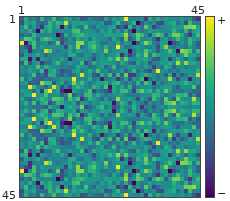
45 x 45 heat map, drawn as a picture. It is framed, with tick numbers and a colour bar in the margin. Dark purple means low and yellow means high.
Seam: none. Grain: fine. Average level on the scale: 50%. Slope: none. Odd rows or columns: none. Mirror symmetry: top to bottom.
